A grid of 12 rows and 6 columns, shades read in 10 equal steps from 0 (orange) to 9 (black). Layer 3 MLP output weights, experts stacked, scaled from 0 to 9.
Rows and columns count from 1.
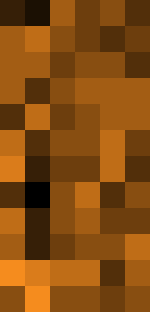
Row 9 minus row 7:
1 0 -1 -2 3 -1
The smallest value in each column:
0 0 2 2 2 2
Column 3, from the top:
3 4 5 4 5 4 5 4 4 5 2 4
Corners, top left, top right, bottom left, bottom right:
7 6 4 4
